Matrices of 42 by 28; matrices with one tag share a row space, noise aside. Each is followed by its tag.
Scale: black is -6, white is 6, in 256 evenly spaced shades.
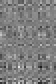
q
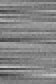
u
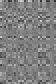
q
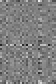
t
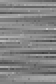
u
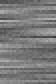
u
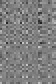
t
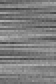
u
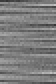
u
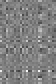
t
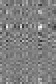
t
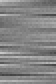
u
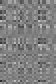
q
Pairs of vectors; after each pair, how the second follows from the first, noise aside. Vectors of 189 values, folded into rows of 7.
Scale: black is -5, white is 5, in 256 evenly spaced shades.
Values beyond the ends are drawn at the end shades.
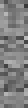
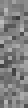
shuffled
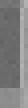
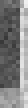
scaled up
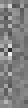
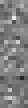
shuffled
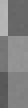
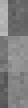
copied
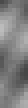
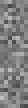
shuffled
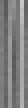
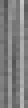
copied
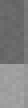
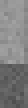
negated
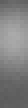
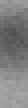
negated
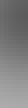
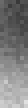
scaled up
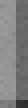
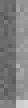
negated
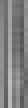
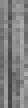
negated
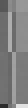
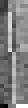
scaled up
